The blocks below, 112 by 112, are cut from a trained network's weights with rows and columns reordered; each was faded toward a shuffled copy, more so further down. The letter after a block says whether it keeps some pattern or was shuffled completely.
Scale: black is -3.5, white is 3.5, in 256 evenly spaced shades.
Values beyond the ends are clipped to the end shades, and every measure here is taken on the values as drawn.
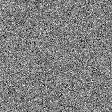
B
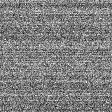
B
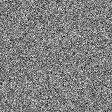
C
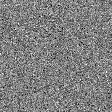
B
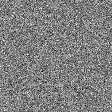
C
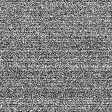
B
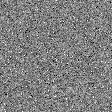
C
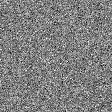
C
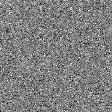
B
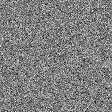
C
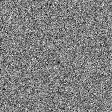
C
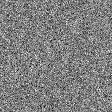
C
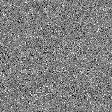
B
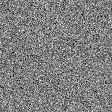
C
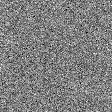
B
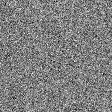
C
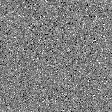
B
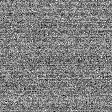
B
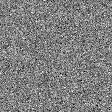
C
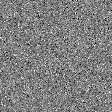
B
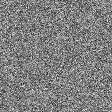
C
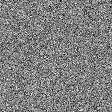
C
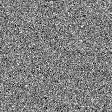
C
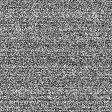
B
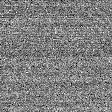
B
